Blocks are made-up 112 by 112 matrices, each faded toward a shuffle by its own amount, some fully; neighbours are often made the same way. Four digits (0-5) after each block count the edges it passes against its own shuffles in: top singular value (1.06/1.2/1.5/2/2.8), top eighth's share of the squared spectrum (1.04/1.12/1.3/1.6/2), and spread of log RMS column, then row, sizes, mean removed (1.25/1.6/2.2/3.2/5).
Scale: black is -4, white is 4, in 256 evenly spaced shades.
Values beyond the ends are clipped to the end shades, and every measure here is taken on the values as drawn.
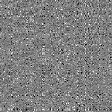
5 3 3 2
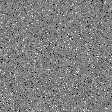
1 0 0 0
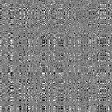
5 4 4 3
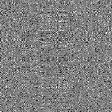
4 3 2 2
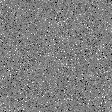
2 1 0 0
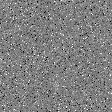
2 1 0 0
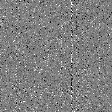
2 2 3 0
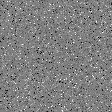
0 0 0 0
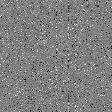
1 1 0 0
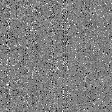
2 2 2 0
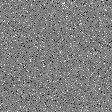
0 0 0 0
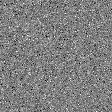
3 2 0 0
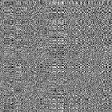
5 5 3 4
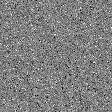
1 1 0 0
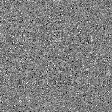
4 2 1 1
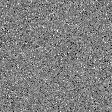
0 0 0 0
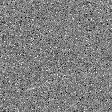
3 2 0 0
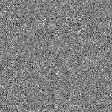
4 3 2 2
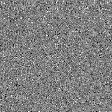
4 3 1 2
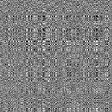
5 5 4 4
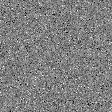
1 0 0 0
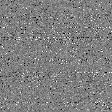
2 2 0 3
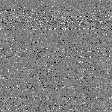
1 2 0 3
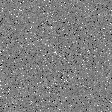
0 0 0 0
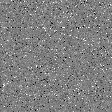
1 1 0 1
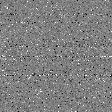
2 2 0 2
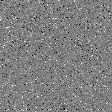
1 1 0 1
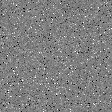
0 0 0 0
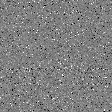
1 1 0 1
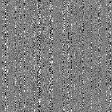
2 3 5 0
